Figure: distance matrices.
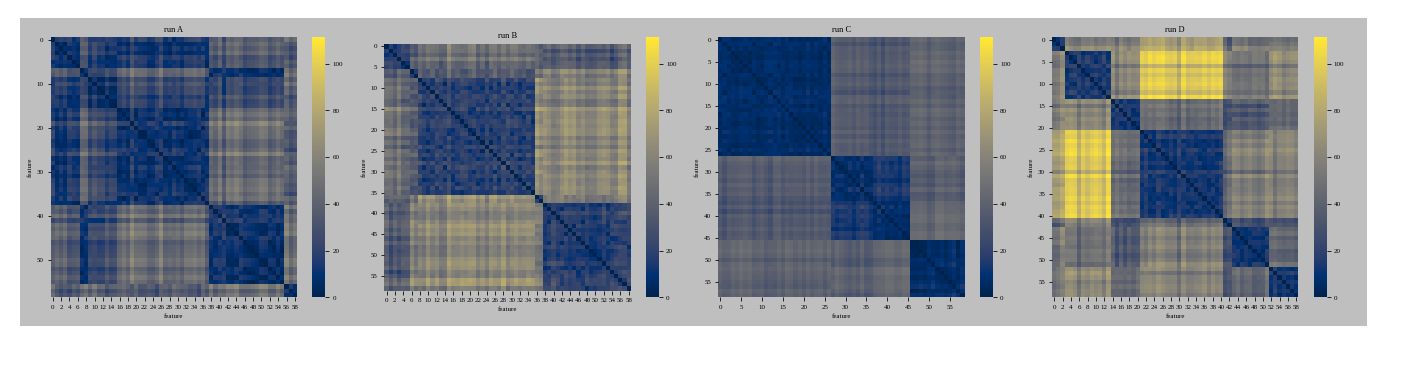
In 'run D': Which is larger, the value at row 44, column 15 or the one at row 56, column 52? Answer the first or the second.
the first
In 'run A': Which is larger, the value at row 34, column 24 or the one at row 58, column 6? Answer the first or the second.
the second
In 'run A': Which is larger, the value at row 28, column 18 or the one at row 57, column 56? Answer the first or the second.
the second
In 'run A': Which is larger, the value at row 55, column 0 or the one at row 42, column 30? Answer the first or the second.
the second
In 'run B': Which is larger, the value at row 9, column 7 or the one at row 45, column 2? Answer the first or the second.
the second
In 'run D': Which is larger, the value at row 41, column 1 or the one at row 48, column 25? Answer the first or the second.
the second
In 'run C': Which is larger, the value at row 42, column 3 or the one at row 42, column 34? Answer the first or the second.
the first
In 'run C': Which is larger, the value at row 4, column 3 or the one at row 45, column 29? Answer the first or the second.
the second
